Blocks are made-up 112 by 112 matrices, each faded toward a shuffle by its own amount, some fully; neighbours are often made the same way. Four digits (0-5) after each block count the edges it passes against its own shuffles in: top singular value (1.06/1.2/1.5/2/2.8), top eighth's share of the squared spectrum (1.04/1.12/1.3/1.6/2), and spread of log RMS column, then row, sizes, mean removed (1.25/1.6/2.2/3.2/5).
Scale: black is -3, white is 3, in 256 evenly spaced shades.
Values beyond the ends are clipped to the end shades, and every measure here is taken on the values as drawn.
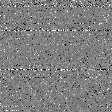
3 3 0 3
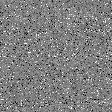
1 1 0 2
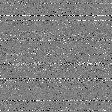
3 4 0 4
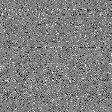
1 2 0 2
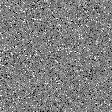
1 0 0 0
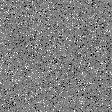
0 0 0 0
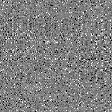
4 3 2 2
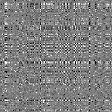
5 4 3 4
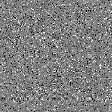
4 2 1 1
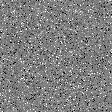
0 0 0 0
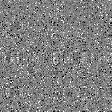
4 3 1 1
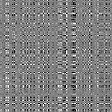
5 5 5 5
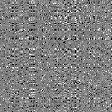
5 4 3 3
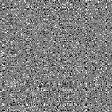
5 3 2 2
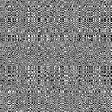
5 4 4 4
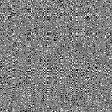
5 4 3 3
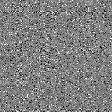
4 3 1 2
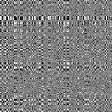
5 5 4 4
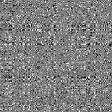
5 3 2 3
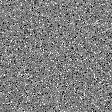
2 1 0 0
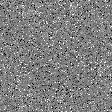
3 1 0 0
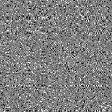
4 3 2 2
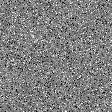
0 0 0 0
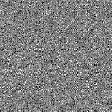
4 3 2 2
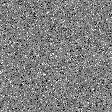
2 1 0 0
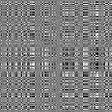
5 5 5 5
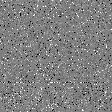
3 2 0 1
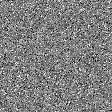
0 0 0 0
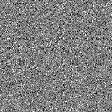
4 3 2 1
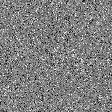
2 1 0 0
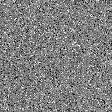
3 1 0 0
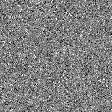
3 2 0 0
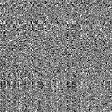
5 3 2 2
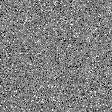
3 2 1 0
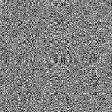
5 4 3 3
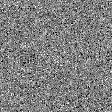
3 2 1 1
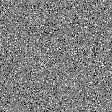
3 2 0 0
